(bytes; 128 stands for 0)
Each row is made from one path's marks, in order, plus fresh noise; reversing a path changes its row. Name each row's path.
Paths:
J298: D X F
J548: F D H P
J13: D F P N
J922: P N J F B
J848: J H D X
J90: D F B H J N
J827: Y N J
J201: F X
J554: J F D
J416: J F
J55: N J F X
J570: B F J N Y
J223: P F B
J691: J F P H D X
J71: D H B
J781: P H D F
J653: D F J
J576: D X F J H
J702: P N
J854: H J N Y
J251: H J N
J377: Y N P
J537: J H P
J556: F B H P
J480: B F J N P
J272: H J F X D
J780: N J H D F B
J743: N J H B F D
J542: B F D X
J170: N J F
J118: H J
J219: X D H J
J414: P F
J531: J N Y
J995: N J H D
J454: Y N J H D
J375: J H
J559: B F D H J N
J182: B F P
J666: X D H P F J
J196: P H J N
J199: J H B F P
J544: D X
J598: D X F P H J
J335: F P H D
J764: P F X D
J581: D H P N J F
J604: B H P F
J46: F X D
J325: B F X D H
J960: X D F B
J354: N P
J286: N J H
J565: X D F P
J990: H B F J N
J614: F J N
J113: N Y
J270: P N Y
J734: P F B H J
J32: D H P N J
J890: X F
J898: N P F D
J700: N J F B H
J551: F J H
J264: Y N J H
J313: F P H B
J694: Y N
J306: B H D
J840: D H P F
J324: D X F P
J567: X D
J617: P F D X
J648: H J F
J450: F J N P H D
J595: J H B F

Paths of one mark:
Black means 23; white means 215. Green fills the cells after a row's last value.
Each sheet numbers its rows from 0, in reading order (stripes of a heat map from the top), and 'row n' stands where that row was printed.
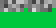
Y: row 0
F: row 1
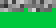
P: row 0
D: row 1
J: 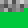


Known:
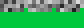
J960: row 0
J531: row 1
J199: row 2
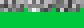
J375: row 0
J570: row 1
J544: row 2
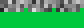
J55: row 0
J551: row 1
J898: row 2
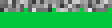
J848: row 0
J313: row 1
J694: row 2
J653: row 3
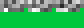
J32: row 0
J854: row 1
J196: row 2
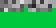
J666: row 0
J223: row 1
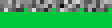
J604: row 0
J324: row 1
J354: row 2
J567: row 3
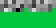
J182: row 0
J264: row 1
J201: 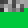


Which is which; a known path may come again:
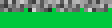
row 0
J764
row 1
J335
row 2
J375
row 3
J71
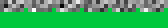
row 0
J354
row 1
J32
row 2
J734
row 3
J565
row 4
J576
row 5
J90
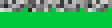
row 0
J702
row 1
J55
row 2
J922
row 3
J377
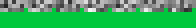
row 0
J223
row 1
J694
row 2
J617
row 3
J854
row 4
J113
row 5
J614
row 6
J604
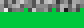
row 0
J653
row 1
J454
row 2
J890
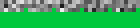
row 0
J827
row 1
J531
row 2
J118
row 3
J567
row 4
J840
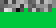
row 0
J548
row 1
J170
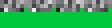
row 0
J450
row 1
J598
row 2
J691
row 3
J648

